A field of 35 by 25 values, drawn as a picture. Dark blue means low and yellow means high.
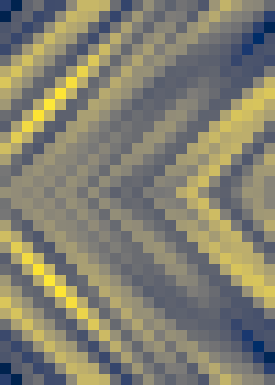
Overall the values sit about 50% of the way up the scale. It is mirror symmetric from top to bottom. No overall slope runs across the table. The values follow a bell shape.
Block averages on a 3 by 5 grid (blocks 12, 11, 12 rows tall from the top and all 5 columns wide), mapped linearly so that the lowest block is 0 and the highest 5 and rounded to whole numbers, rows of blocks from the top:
2 4 1 0 0
3 3 1 5 3
2 4 1 0 0
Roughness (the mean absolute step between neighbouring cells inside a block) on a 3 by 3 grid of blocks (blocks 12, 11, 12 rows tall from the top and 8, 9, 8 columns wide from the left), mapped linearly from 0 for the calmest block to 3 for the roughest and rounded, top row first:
3 1 0 / 0 0 1 / 3 1 0
